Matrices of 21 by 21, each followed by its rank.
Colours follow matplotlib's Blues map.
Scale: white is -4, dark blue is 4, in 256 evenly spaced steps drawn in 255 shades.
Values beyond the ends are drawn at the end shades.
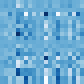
two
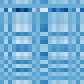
one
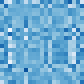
three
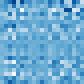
three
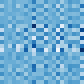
two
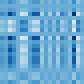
one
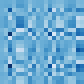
two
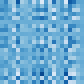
two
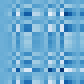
one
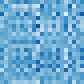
three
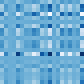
one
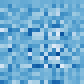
three
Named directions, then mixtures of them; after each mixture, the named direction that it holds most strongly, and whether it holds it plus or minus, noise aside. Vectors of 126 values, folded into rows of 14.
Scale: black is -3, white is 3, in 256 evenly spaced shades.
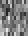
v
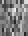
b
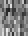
v, plus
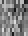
b, minus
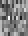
v, plus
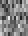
v, plus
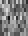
v, minus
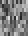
v, plus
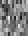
v, plus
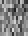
b, minus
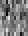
v, plus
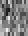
v, plus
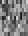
v, plus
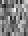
b, plus
